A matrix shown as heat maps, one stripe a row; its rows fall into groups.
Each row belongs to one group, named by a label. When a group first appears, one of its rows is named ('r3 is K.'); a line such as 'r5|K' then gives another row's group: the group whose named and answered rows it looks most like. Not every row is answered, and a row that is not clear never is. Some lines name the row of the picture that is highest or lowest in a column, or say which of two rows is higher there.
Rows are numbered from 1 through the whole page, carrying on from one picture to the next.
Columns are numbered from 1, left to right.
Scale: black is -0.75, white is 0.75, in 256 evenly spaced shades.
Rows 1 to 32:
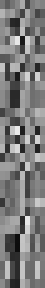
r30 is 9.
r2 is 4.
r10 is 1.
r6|4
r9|1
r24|9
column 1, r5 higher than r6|No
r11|1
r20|9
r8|4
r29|1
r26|4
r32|1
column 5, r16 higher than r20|No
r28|1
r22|9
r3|1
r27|1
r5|4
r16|1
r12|1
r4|9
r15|4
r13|9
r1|9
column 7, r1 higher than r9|Yes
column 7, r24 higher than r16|Yes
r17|4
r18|9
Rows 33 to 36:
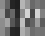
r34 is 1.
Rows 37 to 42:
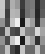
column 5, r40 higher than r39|Yes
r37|4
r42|9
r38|4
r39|4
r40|9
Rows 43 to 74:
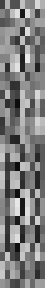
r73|4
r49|4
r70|1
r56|9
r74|1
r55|9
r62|4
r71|9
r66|4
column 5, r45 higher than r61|No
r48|4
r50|4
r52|1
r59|4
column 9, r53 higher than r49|Yes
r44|4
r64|1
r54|1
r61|1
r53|9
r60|4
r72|4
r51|9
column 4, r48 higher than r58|Yes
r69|4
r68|4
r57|9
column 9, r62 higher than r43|No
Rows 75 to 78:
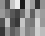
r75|4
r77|9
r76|1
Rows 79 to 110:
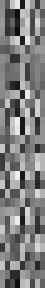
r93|4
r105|1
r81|1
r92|4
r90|9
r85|1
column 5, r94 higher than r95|Yes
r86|9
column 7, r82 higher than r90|No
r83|4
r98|4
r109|1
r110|1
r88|1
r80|1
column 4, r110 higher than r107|No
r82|1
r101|9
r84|9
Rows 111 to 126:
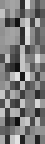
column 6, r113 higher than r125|Yes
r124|1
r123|4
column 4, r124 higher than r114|No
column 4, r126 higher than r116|Yes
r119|4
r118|1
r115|4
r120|9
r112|4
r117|9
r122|9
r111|4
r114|4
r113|1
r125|9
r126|4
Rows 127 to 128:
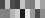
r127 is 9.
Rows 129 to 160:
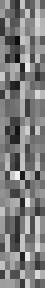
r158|4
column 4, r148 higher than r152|Yes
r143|1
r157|4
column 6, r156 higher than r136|No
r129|9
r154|1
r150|1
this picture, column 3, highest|148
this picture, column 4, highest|148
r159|9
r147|9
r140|9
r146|9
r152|4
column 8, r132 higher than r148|Yes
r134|1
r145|9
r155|9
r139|9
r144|1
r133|1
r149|9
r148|4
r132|9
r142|1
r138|1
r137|4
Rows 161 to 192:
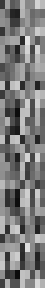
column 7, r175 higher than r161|No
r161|9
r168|9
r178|1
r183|1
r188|4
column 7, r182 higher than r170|No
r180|9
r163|1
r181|4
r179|9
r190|4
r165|4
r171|9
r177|9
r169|9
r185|4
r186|4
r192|9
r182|1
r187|9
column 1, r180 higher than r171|Yes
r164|9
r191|1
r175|1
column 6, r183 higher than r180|Yes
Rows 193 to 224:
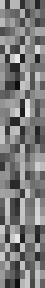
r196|9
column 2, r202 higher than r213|No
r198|9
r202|1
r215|9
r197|4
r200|1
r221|4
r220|9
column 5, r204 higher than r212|No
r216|9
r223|1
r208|4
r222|9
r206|1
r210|9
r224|1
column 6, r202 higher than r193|Yes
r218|4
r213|1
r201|1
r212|9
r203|9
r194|9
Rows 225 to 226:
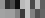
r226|4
